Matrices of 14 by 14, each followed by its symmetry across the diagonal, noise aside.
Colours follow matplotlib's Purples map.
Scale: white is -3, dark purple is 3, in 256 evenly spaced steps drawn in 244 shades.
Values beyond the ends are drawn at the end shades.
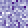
antisymmetric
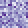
antisymmetric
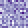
antisymmetric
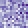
antisymmetric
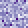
neither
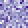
antisymmetric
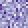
neither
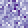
neither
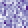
neither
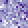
antisymmetric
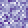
neither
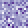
antisymmetric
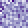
antisymmetric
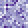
antisymmetric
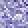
neither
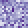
neither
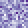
neither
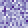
neither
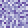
antisymmetric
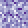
antisymmetric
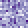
antisymmetric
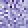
antisymmetric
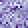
neither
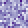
antisymmetric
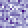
neither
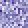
neither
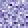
neither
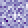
neither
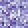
neither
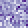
antisymmetric
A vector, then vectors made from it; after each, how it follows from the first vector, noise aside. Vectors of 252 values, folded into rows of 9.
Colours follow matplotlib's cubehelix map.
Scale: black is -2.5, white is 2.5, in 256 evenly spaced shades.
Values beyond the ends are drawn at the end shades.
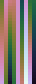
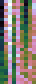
reversed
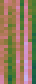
shrunk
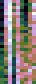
reversed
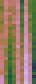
shrunk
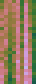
shrunk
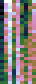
reversed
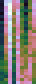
reversed
